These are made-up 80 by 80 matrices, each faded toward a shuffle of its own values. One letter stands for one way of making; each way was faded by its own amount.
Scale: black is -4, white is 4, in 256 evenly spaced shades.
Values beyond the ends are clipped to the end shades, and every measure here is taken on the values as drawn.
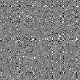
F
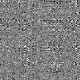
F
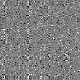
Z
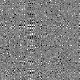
F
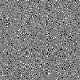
Z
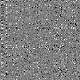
Z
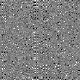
Z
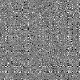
F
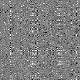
F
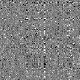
F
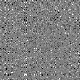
Z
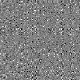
Z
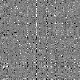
F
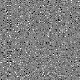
Z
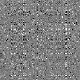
F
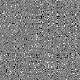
Z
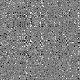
Z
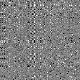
F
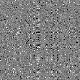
Z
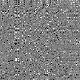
Z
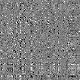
F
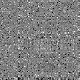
Z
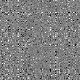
F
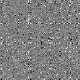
F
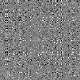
F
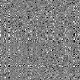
F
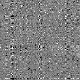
F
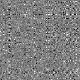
F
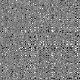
F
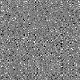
Z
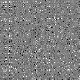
Z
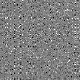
Z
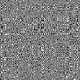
F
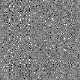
Z
